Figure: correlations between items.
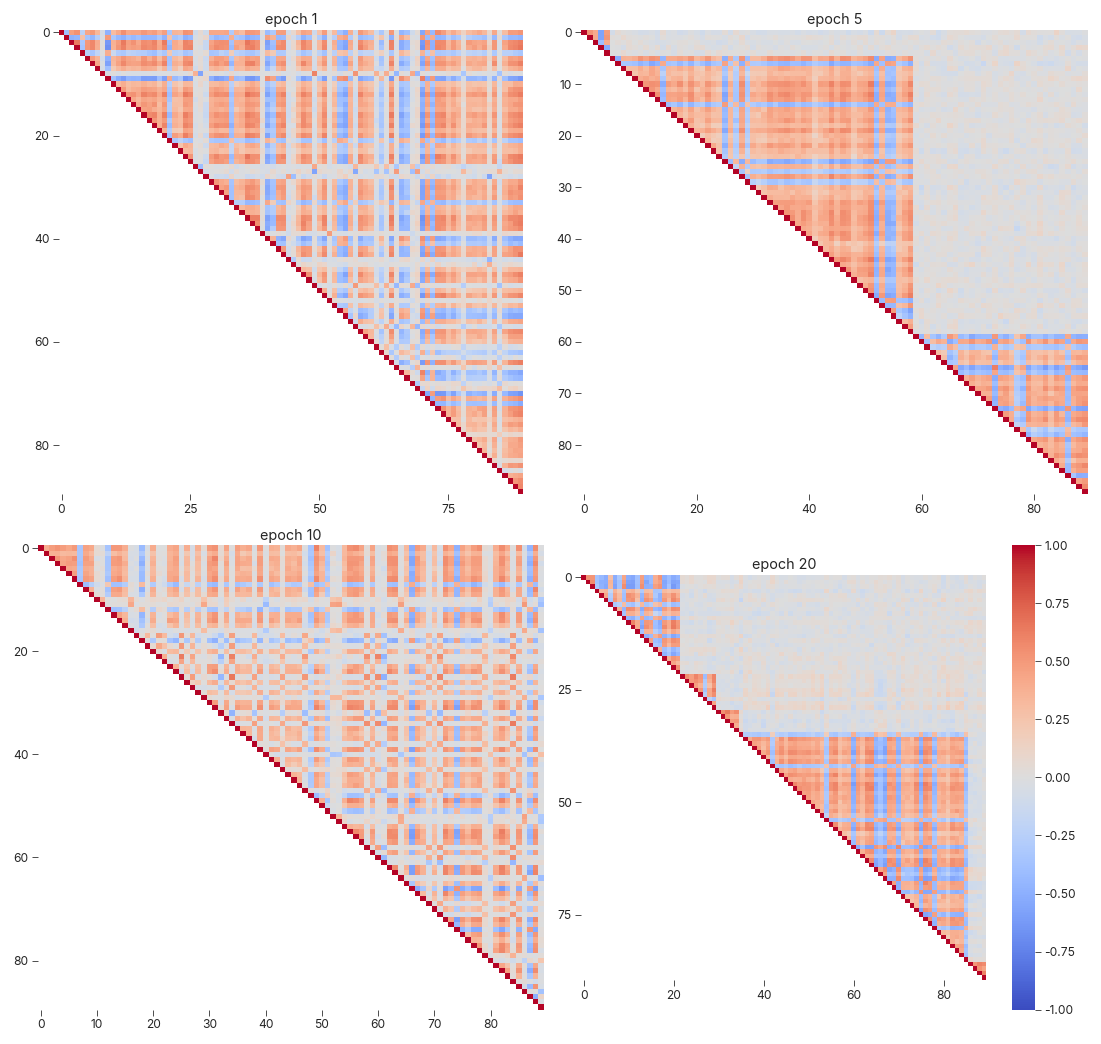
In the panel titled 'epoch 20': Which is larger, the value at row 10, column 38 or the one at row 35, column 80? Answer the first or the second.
the first
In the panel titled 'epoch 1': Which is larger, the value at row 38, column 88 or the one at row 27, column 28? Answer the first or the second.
the first
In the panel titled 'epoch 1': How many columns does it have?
90
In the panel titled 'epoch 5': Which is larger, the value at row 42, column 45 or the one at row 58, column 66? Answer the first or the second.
the first
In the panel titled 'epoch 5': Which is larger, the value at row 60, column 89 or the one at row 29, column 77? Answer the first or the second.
the first
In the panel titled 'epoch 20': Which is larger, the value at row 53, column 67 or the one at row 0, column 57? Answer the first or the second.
the second
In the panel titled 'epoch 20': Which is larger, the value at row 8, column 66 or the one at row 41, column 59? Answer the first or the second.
the second
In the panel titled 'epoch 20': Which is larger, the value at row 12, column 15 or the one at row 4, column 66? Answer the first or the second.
the first
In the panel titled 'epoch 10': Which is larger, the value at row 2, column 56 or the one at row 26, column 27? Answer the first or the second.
the first
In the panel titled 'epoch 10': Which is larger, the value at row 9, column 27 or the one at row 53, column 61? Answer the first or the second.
the first
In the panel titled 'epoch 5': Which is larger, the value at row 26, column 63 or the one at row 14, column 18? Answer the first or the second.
the first
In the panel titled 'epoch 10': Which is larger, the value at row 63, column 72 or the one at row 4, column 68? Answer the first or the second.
the first
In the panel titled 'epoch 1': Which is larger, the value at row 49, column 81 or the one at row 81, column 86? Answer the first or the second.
the second
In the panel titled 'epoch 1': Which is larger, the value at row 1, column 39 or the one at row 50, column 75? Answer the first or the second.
the second
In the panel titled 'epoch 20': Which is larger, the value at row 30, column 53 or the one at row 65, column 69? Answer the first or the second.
the first
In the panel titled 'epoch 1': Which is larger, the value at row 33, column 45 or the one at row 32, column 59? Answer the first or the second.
the second
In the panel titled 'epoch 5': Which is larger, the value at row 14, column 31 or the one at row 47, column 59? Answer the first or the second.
the second
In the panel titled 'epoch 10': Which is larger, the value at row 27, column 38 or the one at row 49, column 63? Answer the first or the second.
the second
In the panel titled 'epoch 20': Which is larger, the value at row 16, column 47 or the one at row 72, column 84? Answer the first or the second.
the second
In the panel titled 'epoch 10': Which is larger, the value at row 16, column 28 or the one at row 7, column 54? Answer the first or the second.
the first
